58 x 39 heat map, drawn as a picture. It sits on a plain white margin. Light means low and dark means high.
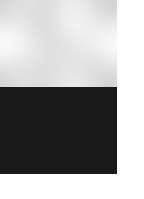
The table splits into 2 rows of 1 panel. Panel 1,1: very low, smooth, faint in contrast. Panel 2,1: very high, flat.
